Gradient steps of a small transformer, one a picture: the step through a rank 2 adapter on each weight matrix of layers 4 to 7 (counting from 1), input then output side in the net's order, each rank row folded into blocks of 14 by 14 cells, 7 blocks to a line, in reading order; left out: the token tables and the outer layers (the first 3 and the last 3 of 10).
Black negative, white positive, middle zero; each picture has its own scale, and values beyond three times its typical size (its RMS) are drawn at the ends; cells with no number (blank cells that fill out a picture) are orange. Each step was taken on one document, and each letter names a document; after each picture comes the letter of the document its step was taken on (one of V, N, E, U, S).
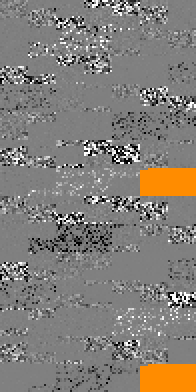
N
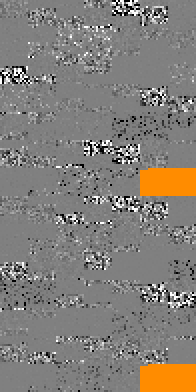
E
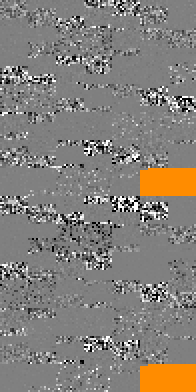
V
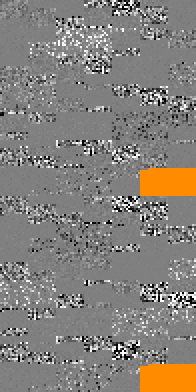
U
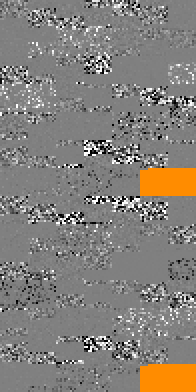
N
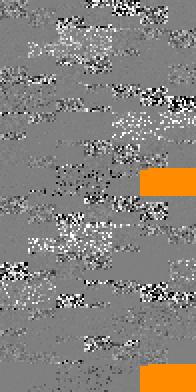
N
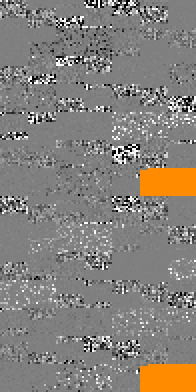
U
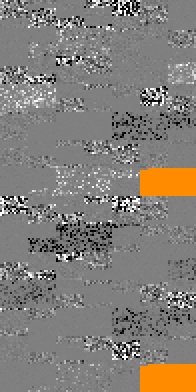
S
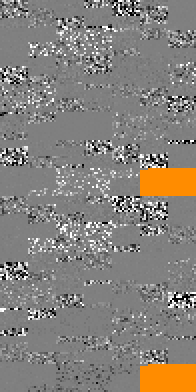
S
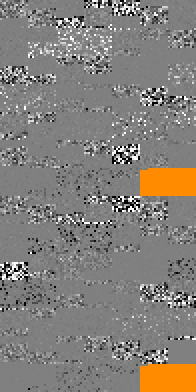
N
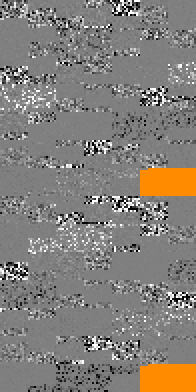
S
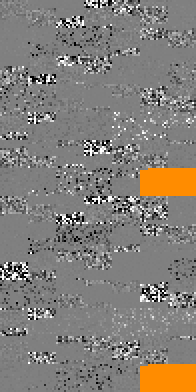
U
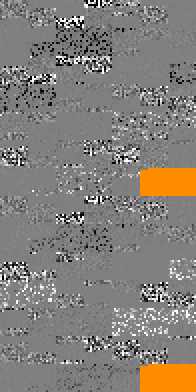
U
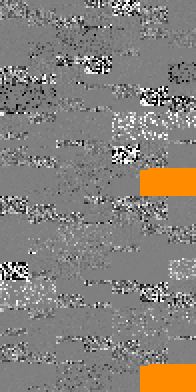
U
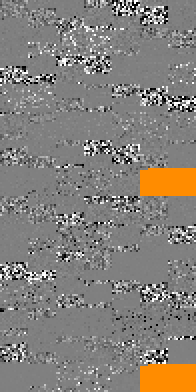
E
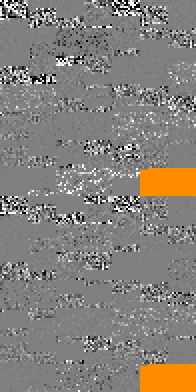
U
